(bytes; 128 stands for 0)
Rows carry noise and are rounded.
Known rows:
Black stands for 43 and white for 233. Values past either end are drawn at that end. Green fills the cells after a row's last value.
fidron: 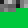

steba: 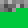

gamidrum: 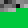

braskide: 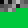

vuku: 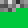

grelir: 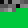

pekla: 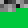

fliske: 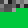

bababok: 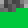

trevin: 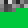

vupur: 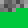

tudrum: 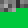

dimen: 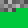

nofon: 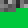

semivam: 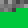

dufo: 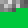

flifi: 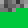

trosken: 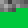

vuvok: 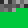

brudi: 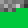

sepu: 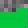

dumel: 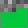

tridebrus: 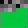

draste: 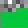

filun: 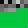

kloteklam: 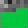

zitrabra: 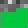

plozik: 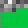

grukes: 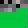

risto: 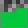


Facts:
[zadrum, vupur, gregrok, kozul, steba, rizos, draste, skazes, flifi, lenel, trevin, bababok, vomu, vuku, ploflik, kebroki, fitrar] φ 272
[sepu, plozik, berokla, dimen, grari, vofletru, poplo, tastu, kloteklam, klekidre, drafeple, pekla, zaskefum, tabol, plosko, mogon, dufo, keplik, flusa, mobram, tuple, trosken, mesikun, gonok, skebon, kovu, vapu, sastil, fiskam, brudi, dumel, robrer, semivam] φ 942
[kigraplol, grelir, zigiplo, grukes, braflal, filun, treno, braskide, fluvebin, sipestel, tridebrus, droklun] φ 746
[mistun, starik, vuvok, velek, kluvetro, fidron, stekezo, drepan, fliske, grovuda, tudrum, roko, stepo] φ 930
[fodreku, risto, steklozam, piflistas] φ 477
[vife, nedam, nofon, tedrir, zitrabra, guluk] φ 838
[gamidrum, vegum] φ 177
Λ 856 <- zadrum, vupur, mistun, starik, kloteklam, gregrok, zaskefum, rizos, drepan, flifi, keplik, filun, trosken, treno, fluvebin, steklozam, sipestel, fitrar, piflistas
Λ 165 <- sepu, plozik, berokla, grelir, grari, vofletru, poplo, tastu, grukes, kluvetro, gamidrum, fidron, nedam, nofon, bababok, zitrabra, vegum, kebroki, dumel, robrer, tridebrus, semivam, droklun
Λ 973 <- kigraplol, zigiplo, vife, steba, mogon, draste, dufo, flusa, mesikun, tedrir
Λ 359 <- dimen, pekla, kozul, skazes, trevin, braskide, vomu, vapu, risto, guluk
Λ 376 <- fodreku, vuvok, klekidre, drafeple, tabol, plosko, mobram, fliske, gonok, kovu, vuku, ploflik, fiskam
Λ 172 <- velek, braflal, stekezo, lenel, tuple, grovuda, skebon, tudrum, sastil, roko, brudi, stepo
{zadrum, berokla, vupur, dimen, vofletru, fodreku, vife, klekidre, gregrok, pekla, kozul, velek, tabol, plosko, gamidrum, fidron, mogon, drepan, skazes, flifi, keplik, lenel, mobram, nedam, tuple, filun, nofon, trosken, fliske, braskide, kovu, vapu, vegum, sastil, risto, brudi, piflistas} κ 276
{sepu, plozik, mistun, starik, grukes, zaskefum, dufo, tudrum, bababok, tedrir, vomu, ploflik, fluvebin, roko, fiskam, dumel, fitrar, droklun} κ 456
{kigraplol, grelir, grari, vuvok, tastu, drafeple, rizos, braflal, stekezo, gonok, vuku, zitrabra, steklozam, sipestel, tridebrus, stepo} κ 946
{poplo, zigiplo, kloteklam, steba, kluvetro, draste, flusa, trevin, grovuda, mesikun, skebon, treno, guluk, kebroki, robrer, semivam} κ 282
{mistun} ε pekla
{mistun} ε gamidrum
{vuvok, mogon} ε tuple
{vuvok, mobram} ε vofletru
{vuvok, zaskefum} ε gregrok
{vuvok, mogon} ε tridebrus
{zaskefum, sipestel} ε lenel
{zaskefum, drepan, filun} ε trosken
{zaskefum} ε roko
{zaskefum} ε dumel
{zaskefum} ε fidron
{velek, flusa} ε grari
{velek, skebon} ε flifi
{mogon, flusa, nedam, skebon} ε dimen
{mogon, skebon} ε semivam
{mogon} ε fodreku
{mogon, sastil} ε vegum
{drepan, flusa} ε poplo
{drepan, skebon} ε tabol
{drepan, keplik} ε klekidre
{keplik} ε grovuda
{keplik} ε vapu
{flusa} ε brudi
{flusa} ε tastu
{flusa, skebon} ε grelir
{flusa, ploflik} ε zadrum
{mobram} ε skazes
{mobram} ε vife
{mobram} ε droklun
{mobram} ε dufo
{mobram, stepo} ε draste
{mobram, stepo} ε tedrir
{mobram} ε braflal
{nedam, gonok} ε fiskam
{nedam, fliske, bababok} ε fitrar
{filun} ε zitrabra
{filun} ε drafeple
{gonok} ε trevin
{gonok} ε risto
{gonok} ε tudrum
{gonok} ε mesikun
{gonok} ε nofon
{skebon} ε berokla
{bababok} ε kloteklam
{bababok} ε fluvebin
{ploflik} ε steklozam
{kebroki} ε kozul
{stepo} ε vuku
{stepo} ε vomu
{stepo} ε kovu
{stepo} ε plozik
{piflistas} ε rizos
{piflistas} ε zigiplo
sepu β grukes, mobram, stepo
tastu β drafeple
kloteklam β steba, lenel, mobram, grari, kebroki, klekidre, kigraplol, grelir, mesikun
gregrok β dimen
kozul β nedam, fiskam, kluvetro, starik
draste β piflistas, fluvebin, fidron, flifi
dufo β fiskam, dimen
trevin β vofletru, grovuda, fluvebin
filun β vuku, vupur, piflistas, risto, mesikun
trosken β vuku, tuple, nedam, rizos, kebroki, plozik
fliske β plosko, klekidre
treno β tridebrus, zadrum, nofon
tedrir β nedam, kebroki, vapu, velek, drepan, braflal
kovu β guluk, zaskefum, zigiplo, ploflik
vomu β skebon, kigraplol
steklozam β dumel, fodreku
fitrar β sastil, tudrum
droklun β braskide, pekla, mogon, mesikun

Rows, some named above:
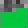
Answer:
fitrar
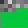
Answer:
guluk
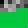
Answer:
braflal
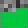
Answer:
tudrum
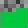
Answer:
gregrok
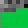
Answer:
fiskam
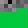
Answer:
steklozam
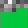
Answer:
plozik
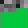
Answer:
kluvetro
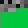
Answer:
fluvebin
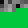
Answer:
droklun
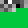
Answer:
kozul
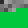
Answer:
stekezo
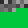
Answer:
vuvok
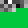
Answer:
kozul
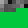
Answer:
gonok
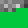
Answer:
tuple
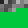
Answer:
velek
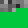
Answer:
starik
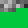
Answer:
kovu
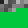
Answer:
velek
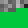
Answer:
mobram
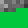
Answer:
mesikun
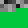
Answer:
pekla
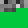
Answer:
rizos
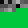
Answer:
grukes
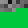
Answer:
fodreku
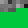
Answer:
plosko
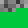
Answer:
gregrok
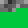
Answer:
ploflik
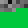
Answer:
fodreku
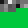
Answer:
vegum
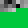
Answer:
mistun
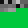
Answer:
treno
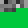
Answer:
rizos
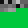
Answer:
treno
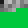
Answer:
stepo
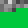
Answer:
vofletru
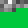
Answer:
plozik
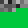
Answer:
drepan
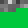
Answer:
zitrabra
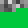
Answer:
lenel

